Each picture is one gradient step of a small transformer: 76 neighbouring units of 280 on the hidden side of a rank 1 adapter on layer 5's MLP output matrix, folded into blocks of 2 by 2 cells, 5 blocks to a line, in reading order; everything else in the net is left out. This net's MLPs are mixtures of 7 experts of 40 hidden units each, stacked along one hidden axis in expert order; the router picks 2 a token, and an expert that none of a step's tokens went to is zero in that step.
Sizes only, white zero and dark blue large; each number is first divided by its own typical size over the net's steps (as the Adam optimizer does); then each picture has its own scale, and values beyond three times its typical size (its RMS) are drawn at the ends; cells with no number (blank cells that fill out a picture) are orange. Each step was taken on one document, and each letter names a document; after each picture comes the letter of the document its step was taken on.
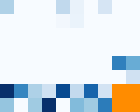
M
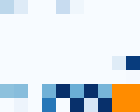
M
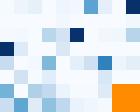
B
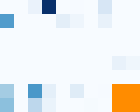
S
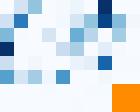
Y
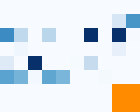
Y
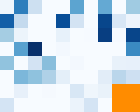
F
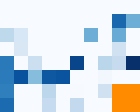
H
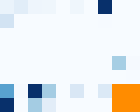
S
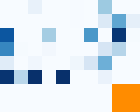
Y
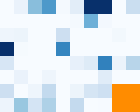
B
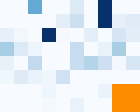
Y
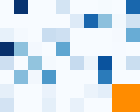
B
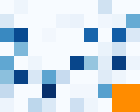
H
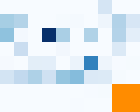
Y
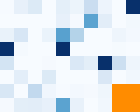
B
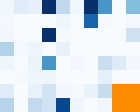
B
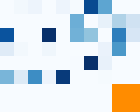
Y
